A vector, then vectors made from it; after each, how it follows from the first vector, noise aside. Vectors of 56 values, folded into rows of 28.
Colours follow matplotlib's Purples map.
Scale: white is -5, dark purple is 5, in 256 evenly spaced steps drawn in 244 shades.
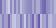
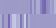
partly zeroed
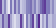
scaled up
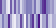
scaled up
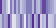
scaled up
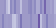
partly zeroed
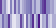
scaled up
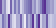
scaled up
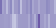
partly zeroed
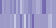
partly zeroed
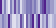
scaled up
